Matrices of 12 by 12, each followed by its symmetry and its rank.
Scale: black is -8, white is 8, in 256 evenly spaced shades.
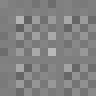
symmetric, rank two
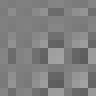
symmetric, rank one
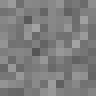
neither, full rank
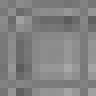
symmetric, rank one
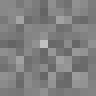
symmetric, rank two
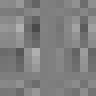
neither, rank one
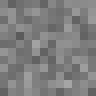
neither, full rank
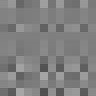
neither, rank one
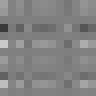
neither, rank one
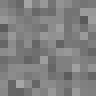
antisymmetric, full rank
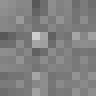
symmetric, rank two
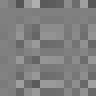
neither, rank one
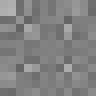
symmetric, rank two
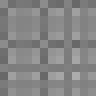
symmetric, rank one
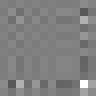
symmetric, rank one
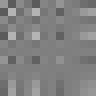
symmetric, rank one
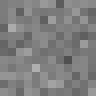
neither, full rank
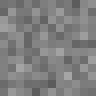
neither, full rank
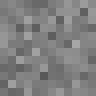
antisymmetric, full rank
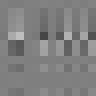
neither, rank one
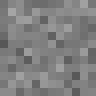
neither, full rank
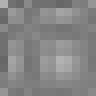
symmetric, rank two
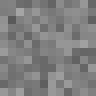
antisymmetric, full rank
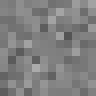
antisymmetric, full rank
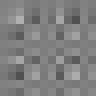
symmetric, rank one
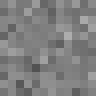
antisymmetric, full rank
